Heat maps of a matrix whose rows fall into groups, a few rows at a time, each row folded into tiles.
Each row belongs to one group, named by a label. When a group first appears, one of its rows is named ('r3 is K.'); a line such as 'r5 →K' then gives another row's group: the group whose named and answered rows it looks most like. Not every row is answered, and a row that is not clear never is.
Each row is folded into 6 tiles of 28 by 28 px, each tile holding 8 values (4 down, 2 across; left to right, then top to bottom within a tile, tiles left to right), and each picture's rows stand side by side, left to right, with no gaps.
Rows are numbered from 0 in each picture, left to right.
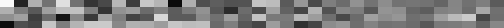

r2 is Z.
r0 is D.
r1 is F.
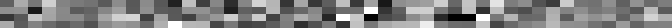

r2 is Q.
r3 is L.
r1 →F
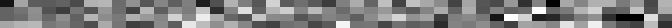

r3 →Q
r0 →F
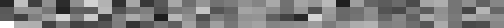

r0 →F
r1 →Q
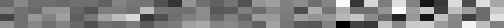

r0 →Z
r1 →F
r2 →D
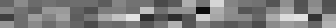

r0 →Z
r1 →Z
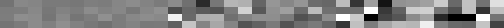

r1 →L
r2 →Q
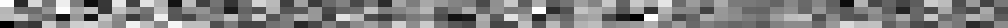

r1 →F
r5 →F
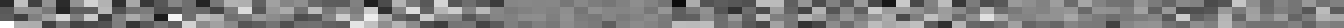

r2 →L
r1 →L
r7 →L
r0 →F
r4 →F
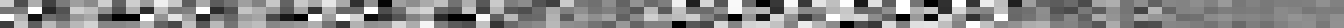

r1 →Q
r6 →F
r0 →Q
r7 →Z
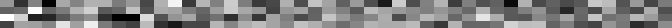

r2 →L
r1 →D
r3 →F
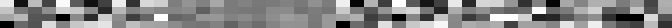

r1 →Z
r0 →D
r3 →Q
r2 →D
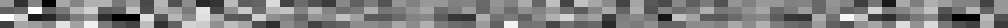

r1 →L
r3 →F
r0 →Q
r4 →Q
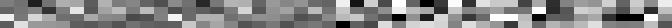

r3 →Q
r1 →L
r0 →L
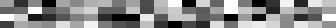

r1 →D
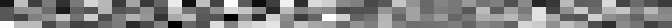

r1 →D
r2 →L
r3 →L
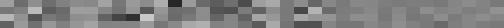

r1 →F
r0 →Q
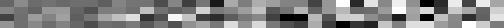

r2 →D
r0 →Z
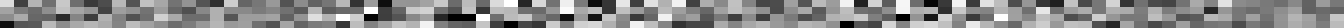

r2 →Q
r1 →L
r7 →Z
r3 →D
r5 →D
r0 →D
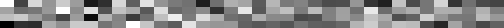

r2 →L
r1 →L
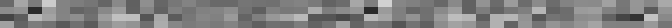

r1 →Z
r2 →Z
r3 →Q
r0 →Z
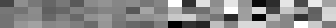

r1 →D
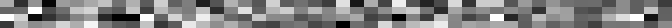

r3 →Z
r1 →L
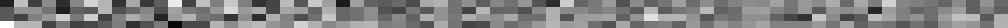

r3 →L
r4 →Q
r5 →Z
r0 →F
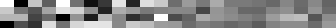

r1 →Z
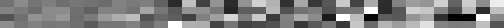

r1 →F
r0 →Z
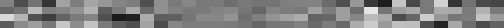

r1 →Z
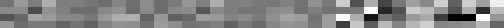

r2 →Q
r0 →Z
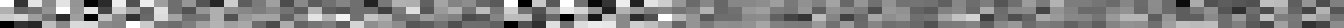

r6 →Z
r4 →Q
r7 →F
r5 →Z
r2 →L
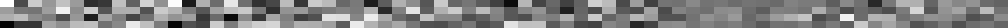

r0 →D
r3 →F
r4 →Z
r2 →L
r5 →L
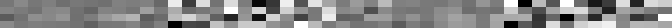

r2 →Z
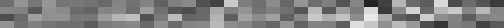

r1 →L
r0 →Z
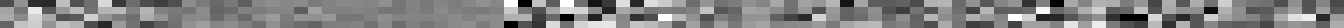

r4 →Q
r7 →Z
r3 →D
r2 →Z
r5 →F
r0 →L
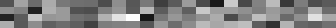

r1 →L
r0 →Z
